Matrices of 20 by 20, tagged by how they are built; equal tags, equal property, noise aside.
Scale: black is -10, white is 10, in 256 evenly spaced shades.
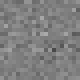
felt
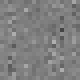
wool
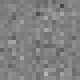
wool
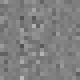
wool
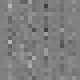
wool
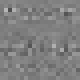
felt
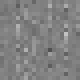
wool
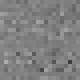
felt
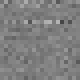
felt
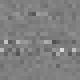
felt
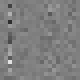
wool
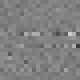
felt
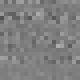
felt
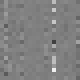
wool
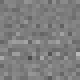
felt
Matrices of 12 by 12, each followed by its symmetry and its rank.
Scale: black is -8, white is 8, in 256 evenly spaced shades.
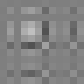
symmetric, rank one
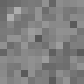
symmetric, full rank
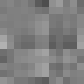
antisymmetric, rank two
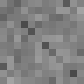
symmetric, full rank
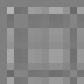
symmetric, rank one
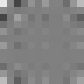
symmetric, rank one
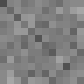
symmetric, full rank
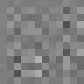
neither, rank two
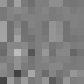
neither, rank two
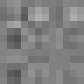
antisymmetric, rank two
